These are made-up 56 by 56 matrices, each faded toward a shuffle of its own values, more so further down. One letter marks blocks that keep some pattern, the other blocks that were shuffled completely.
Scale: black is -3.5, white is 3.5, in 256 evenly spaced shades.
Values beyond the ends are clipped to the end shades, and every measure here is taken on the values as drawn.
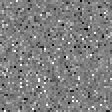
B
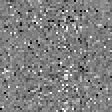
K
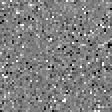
B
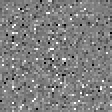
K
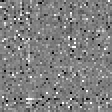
K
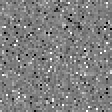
B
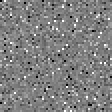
B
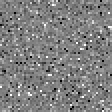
B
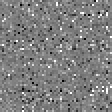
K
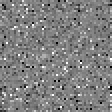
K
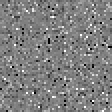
B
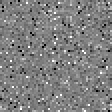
B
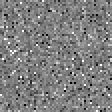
B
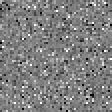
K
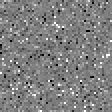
B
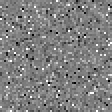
B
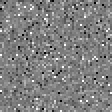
B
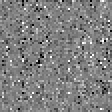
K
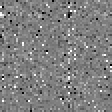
K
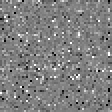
K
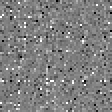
K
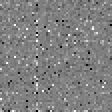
K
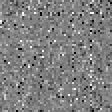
K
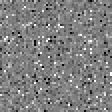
K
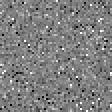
B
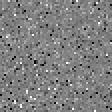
B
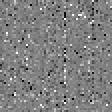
K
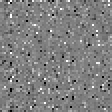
K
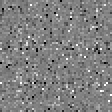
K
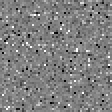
B
